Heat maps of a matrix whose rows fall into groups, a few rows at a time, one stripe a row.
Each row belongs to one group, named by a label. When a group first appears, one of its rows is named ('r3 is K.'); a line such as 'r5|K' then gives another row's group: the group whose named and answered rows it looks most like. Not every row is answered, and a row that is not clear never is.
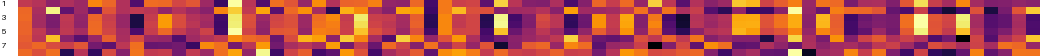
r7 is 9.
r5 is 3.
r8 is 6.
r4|3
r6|6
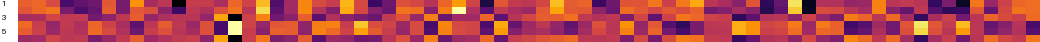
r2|6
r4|3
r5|3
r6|9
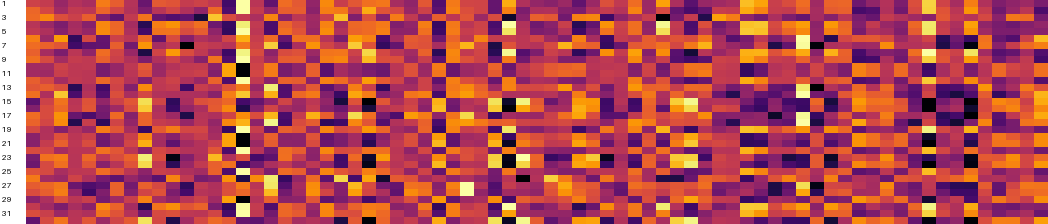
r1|3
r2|3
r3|9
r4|3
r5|3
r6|6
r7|6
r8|3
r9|3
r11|9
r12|3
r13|6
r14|6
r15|9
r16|9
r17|6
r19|3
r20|9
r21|9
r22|3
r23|9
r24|9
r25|3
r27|6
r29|9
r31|3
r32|9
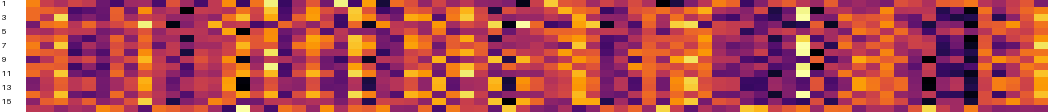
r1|9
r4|9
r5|9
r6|6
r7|6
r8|6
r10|6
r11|6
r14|6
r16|3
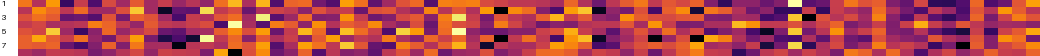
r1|6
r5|6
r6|9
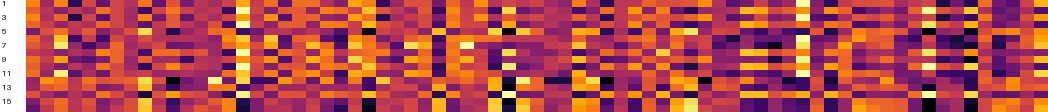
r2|3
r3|6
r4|3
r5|9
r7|6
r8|3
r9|6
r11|6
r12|9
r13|9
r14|3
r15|9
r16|9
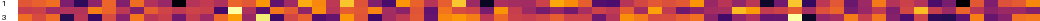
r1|6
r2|3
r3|6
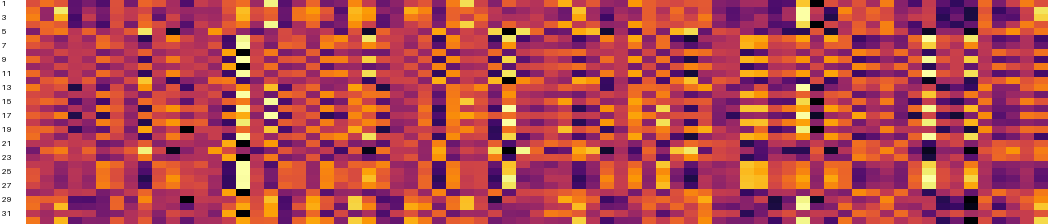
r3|6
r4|6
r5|9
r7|3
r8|9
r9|3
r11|3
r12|9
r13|6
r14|3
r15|6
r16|3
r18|3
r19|6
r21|9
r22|9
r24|3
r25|3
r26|3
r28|9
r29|6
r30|6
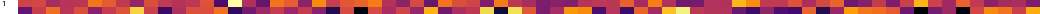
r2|9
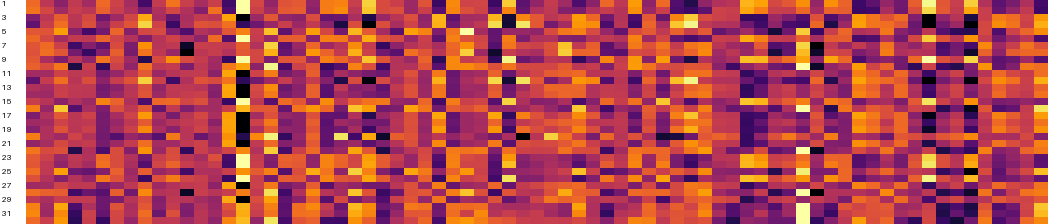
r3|9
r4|9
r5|6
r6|3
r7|6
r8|6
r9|3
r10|6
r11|9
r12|9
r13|9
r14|9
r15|3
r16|6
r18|9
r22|6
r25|6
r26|3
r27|9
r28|6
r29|9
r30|6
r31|6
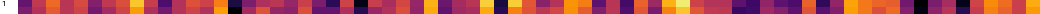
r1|9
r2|9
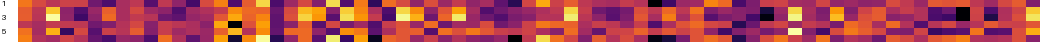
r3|6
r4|9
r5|6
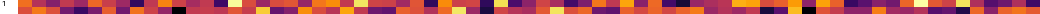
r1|3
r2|6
